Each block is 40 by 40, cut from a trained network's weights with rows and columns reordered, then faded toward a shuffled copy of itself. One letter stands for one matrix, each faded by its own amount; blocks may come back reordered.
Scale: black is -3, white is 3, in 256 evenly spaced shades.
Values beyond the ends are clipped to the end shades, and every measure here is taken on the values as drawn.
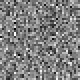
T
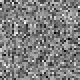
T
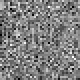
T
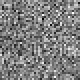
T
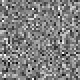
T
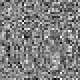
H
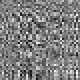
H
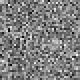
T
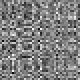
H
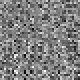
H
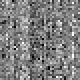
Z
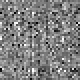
Z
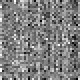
Z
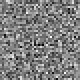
T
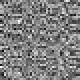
H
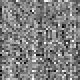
Z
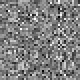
T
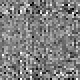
Z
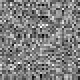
H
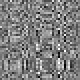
H
